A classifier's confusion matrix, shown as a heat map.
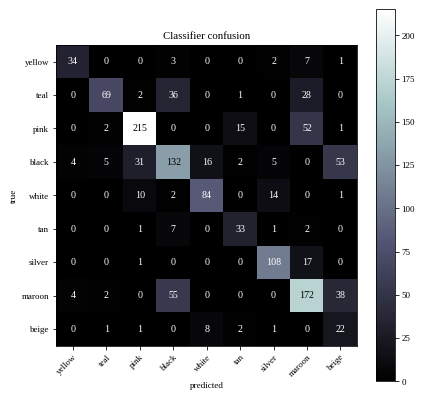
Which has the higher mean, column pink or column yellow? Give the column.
pink
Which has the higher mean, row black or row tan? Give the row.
black
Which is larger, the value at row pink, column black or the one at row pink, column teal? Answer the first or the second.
the second
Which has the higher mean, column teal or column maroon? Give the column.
maroon
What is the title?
Classifier confusion
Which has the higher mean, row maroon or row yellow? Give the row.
maroon
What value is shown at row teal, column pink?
2
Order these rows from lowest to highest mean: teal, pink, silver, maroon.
silver, teal, maroon, pink
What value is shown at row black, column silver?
5
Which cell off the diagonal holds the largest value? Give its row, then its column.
maroon, black
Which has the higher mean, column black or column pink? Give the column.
pink
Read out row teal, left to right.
0 69 2 36 0 1 0 28 0
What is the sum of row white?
111
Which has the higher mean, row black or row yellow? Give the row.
black
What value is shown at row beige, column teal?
1
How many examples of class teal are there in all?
136
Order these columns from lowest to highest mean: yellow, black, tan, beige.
yellow, tan, beige, black
